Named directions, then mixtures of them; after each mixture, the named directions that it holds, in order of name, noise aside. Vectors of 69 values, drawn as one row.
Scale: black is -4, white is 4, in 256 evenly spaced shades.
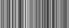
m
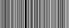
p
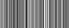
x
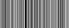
p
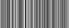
m, p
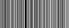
p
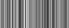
m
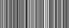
x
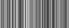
m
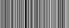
p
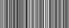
x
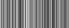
m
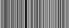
p, x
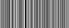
m, p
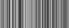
m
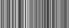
m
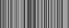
m, x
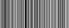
p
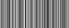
m, p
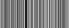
p, x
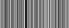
p, x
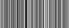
p, x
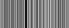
p, x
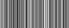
x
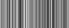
m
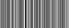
m, p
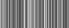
m, x
